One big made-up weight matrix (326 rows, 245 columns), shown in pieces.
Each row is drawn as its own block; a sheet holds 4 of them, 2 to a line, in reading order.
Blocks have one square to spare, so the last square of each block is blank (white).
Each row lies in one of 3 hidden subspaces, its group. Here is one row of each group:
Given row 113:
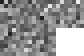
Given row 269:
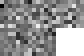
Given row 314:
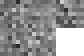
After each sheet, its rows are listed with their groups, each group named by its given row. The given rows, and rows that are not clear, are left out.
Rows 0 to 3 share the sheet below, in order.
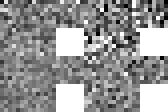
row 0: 113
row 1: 314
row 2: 269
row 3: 113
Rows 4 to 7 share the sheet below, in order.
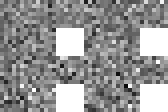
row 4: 314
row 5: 113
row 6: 314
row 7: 269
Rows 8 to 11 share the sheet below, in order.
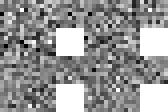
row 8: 314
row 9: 314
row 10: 314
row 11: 314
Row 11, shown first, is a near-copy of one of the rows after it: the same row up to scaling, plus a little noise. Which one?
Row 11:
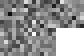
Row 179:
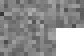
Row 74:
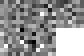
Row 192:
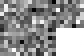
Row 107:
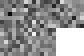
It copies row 107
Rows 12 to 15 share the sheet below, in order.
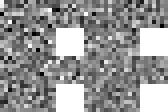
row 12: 269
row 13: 314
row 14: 113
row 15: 314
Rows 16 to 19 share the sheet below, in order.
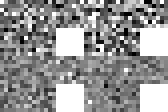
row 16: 269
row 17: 314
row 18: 113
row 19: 314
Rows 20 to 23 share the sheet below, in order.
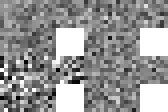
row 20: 314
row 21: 269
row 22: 269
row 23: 314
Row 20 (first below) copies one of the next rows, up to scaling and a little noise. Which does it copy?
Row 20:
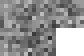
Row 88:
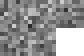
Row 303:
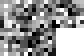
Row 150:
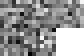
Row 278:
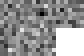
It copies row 303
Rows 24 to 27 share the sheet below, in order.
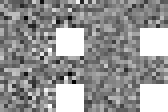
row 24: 113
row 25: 113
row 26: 113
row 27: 314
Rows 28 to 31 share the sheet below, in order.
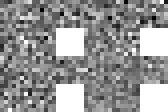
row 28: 269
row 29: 113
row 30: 269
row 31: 314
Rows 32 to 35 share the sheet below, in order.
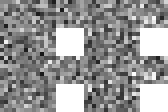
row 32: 314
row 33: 113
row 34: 113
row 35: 113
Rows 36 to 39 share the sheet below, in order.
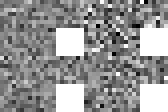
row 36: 314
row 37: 314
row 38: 113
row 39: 269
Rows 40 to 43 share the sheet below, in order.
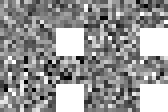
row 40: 314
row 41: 269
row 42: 113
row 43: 113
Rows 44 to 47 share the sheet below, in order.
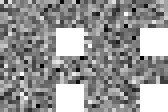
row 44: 113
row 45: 314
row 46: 269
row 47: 314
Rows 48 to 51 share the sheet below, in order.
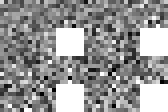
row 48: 113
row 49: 113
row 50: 269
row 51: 314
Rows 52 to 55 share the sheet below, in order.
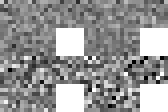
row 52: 113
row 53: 113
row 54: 314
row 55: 113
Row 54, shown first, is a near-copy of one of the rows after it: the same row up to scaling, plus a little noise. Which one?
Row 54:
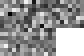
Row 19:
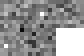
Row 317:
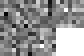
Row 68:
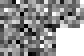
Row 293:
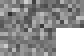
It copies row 293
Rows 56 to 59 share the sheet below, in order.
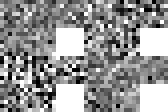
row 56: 314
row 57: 314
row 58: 269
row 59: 314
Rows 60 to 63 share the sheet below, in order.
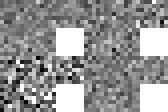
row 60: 314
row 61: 314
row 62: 314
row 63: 113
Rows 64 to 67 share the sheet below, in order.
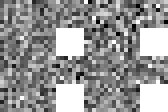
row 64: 269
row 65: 269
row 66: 314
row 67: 314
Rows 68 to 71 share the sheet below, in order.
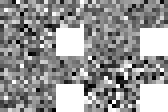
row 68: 314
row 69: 113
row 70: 314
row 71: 269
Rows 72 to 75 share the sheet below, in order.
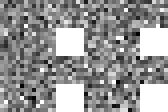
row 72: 113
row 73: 314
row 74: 314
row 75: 269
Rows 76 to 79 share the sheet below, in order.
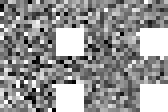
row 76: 269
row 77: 314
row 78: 314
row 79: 113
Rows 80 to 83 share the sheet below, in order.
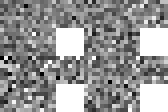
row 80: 314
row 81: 113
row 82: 113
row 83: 269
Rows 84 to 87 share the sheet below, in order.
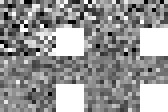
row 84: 314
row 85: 113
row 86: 314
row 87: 269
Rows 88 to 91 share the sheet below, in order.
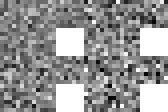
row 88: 314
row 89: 113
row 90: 314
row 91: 269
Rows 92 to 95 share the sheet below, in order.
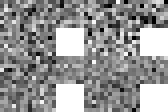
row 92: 314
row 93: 113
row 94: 314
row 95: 314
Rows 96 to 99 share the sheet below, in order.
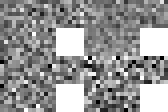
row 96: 314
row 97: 113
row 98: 269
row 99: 113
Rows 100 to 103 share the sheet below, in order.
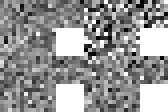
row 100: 314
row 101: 269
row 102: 269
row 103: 113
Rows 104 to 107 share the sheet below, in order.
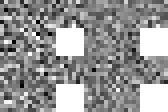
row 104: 314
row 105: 113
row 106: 314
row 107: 314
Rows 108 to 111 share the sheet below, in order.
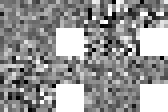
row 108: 269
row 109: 269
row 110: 314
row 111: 113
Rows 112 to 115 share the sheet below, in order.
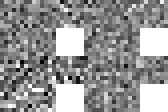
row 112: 314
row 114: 314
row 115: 269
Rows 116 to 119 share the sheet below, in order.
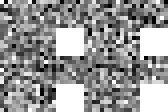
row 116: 113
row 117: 113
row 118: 314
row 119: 314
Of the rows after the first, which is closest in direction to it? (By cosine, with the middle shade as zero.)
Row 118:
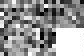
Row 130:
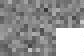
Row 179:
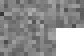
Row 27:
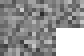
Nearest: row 130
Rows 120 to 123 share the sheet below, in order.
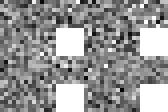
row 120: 113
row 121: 113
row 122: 314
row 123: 314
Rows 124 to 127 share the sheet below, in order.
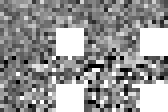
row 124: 113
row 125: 314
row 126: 314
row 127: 314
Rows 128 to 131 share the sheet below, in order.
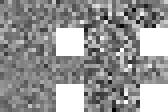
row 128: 269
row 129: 269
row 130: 269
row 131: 314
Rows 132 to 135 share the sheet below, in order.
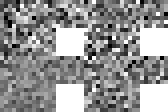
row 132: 314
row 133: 269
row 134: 113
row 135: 113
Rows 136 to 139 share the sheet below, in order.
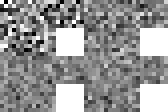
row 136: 113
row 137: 269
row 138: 269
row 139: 314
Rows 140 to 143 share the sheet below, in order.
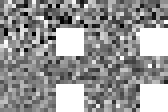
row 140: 113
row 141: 269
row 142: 113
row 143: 314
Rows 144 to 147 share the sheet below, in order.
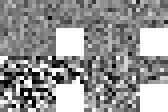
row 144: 113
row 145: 269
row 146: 269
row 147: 269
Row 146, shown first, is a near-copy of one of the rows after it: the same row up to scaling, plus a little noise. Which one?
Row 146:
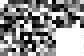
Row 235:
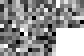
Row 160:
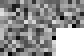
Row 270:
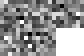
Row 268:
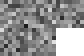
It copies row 270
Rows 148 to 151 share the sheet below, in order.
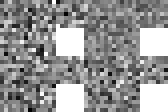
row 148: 269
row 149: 269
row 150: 314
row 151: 269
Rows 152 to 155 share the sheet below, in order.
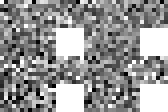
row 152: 113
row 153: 113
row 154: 314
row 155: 113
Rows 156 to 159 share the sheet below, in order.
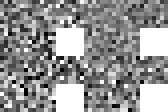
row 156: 113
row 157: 113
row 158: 269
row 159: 269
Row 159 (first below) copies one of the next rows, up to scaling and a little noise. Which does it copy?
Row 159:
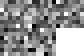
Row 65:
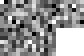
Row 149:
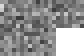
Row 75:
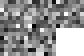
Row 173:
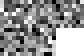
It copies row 75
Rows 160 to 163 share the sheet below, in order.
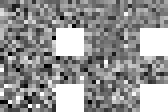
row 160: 269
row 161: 314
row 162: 269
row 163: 314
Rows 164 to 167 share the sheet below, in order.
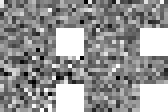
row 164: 269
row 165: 113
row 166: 113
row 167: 314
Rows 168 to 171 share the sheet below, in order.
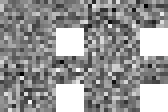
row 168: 269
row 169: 269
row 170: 269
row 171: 314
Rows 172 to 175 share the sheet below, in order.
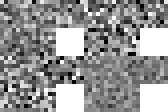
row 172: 113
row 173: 269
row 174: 113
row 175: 113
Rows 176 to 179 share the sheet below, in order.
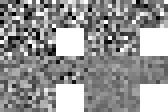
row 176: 314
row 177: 269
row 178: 113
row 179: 314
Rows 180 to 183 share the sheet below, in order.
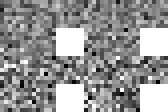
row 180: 269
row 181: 269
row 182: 314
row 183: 314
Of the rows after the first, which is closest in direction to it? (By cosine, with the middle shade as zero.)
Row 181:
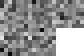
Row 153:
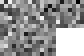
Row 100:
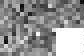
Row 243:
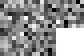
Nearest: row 100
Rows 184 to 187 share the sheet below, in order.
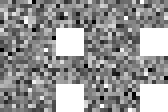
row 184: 269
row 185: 269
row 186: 269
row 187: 269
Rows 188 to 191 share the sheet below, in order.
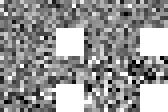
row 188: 269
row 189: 314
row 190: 314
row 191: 113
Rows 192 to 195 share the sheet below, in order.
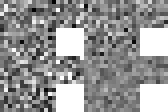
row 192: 314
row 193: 269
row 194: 113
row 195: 314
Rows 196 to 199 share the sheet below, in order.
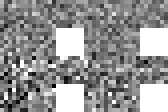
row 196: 269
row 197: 314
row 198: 314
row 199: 269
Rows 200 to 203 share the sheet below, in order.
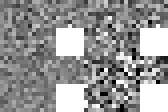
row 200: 269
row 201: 113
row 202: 113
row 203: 269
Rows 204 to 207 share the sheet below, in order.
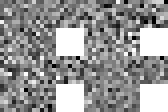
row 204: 314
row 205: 113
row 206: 113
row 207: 113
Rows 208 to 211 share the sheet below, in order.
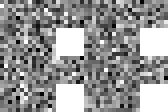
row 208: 269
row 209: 269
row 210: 269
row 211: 269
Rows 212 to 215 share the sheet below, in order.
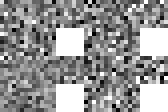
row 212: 269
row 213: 113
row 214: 113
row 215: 314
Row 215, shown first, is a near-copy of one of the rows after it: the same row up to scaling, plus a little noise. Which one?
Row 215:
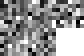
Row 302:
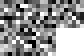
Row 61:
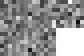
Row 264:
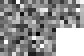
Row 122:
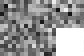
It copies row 61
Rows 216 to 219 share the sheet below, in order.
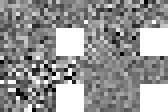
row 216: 269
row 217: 314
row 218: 269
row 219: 113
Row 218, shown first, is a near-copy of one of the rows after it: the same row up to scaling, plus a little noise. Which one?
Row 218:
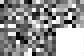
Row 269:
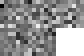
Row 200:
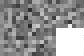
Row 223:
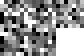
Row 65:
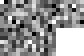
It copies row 269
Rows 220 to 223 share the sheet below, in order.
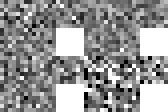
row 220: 314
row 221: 269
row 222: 269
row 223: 269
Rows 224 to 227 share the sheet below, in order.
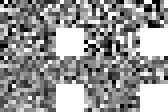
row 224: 113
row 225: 314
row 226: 113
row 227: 269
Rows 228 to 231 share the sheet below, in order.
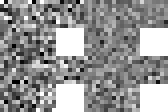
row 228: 113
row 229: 269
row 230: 314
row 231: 113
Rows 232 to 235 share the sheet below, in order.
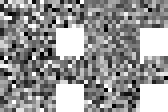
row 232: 113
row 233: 314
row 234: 113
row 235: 269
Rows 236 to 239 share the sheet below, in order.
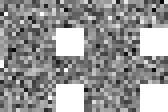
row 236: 314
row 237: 113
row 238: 269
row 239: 314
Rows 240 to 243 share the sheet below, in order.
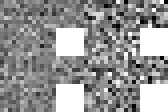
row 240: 314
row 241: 113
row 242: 269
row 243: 113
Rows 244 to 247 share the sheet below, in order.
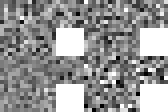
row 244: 269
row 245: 269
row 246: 113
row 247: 269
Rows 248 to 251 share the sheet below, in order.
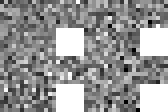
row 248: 113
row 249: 113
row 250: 113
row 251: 314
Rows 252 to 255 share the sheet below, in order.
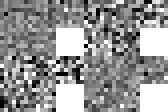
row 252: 314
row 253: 314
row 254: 269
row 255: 269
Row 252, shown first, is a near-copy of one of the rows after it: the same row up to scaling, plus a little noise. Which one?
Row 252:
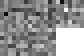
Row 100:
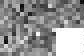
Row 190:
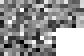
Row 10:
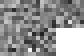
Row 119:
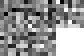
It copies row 119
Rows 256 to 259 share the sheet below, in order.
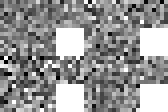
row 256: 314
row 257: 113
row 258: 113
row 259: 314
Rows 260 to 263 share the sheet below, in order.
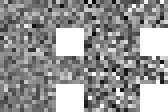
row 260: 269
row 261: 113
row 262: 113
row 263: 314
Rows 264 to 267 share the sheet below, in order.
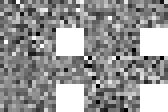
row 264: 314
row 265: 113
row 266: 269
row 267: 113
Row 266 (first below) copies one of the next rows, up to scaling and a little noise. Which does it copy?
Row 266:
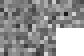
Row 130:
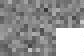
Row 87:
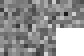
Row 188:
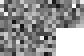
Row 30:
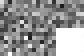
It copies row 87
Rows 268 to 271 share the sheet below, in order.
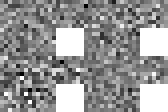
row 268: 269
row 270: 269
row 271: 113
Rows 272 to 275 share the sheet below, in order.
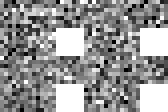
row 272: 314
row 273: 113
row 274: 113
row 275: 314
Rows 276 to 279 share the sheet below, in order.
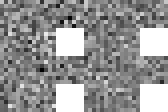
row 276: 113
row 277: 269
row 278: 314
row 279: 269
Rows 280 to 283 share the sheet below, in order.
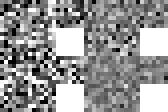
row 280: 314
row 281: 269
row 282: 269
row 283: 269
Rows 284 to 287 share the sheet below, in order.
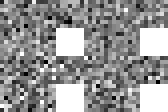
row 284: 113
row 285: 269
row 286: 314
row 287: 113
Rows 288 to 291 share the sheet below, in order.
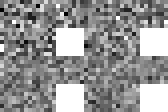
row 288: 269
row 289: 269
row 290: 269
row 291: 314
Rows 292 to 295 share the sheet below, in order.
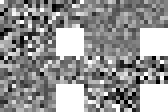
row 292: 269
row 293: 314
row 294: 113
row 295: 314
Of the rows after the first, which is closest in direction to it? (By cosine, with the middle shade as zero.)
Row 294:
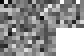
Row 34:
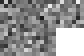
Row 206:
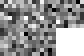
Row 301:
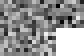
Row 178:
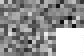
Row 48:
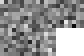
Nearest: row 34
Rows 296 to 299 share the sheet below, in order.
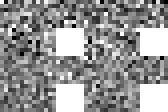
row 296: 113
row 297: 314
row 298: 113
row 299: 113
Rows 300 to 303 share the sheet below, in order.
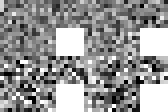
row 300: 269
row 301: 113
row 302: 314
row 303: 314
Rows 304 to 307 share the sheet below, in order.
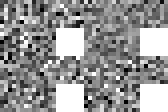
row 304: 269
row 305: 113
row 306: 113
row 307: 314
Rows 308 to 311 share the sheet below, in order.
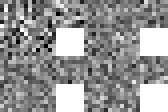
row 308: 269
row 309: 314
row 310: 269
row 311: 269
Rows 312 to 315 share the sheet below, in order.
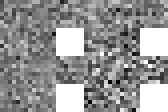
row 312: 314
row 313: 314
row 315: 314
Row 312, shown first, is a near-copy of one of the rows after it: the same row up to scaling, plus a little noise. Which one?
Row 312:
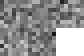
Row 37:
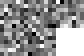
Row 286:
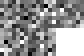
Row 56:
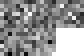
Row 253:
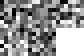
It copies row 253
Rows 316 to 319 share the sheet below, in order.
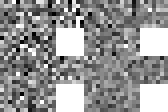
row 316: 314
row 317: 314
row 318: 314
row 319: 113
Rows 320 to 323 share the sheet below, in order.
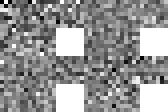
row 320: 113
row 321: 113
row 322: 269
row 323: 314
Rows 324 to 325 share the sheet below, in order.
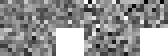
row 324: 269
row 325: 113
